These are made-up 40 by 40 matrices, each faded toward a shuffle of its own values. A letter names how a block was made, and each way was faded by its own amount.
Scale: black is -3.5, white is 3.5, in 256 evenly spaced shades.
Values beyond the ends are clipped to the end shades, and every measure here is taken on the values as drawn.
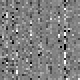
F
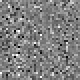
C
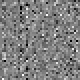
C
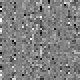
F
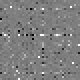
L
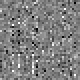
C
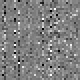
F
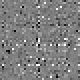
L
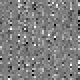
F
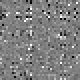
L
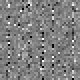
F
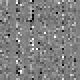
F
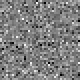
C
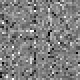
C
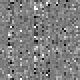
F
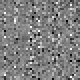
C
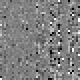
F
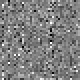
C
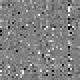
L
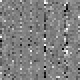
F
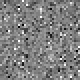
C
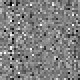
C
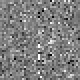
C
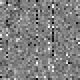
C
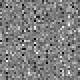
C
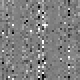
F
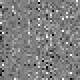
F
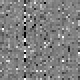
F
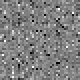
F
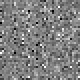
C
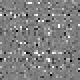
L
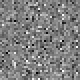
C
